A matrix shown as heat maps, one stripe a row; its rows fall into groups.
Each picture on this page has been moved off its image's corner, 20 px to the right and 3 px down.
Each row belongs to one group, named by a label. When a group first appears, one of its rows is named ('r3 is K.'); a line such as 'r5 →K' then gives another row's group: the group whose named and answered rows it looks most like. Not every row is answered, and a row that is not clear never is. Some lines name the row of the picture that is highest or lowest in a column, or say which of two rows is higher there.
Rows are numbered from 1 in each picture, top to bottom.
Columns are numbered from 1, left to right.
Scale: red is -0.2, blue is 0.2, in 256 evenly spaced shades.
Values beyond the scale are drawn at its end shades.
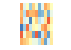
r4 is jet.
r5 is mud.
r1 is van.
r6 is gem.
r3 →van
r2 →mud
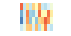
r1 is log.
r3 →jet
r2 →jet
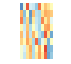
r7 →mud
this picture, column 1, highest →1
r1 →jet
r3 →van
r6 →mud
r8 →mud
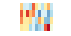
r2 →gem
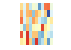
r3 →log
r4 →jet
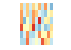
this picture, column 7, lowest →3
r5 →jet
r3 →log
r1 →log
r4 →gem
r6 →jet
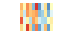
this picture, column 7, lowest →3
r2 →mud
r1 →mud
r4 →mud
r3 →log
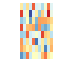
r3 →jet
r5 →jet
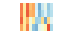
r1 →gem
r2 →gem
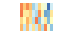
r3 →mud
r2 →gem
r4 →log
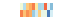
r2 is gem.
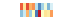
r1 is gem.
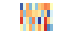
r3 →van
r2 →mud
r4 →mud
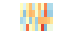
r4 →jet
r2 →mud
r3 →jet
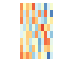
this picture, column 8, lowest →4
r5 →mud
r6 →van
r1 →gem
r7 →van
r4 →jet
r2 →log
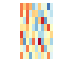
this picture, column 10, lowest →4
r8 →van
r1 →gem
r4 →van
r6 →log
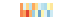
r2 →gem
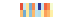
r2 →van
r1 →van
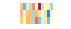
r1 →log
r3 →mud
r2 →mud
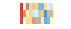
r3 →gem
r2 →gem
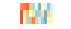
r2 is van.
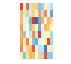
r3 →van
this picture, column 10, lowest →6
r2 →log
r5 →log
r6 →van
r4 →van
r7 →gem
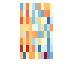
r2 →van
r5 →mud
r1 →jet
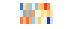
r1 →jet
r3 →gem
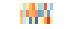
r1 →mud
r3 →van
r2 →mud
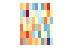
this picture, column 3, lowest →2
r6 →mud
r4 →gem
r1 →van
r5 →gem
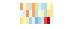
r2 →jet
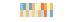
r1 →jet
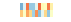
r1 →jet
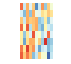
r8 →gem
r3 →mud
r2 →jet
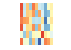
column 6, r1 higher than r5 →No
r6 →van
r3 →gem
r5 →jet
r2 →gem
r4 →gem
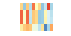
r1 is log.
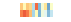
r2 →gem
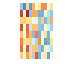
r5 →mud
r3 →gem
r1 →jet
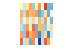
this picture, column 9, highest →4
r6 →van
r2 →mud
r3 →log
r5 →mud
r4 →jet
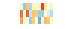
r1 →jet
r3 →van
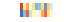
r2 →jet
